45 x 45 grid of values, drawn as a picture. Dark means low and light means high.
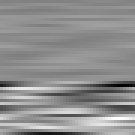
A horizontal seam about 60% of the way down splits the table, and the top part is calmer. The distribution is heavy-tailed on both sides. No overall slope runs across the table. The grain runs across in streaks.
